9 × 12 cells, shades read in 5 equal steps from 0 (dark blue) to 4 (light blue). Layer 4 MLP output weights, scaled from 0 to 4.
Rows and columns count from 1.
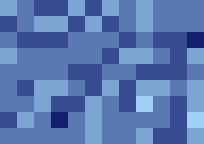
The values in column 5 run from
1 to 3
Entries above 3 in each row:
0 0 0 0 0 0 1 1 0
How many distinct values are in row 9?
3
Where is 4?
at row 7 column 9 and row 8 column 12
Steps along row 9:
same same same same up down same up down same up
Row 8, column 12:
4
